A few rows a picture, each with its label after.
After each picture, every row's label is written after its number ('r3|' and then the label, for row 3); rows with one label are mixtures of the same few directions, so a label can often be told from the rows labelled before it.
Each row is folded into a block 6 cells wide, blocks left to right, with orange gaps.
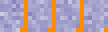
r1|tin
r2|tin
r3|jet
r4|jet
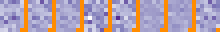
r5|tin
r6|jet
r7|jet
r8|jet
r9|jet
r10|jet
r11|tin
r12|jet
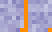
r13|jet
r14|tin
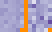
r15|jet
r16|jet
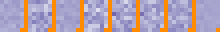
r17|tin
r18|tin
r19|jet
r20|tin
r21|tin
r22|tin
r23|tin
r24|jet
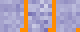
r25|tin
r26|tin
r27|tin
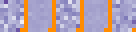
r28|jet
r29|tin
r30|jet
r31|tin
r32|jet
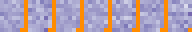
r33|tin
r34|jet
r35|jet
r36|jet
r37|tin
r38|tin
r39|tin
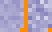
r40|tin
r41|jet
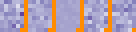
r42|tin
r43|jet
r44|jet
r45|jet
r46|tin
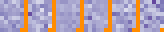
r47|tin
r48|tin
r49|tin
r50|jet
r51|tin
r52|jet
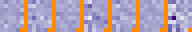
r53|jet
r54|jet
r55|tin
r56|jet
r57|jet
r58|jet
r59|jet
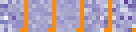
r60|jet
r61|jet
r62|tin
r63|jet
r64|jet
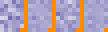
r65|jet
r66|jet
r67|tin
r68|jet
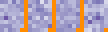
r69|jet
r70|jet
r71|tin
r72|tin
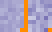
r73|jet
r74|jet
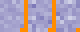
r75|jet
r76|jet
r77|tin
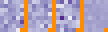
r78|jet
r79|tin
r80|jet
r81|jet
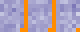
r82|tin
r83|tin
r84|tin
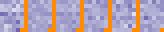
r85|tin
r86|jet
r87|tin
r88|jet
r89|tin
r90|jet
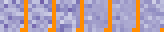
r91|jet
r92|jet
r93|tin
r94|jet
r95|jet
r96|jet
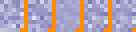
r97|tin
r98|jet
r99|jet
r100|jet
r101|jet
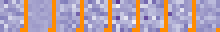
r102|jet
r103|tin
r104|tin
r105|jet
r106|jet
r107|jet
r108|tin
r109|tin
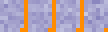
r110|jet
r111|tin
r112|tin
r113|tin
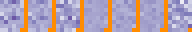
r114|tin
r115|tin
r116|jet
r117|jet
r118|jet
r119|tin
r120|jet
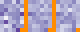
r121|jet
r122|tin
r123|tin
